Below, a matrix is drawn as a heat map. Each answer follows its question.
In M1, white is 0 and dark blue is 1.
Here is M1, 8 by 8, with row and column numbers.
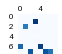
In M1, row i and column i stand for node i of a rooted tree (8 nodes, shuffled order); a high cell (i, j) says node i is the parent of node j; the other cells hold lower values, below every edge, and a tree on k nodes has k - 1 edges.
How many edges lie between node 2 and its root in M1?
1
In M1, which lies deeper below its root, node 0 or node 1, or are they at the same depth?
the same depth
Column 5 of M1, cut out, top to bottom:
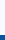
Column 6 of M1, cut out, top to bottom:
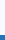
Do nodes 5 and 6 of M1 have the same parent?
yes
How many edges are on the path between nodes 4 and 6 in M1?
1
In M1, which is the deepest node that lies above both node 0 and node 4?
6
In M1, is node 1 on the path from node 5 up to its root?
no
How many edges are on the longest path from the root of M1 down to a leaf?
3
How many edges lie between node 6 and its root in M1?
1
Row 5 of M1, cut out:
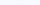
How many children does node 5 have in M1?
0
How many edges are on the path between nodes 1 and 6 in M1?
3
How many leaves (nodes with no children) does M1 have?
4
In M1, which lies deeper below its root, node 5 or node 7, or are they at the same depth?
node 5
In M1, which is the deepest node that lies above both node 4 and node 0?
6
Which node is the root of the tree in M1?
7
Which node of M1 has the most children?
7
